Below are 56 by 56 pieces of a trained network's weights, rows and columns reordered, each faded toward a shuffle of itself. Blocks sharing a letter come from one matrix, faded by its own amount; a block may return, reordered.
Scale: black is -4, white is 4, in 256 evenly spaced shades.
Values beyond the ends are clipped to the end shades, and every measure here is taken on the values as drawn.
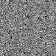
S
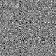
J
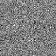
J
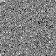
S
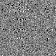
S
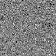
S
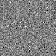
J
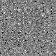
S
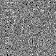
S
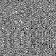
J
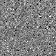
S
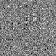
J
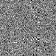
S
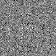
S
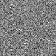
J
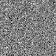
S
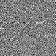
J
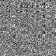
J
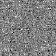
S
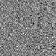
J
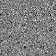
S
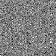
S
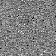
J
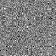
J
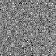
J
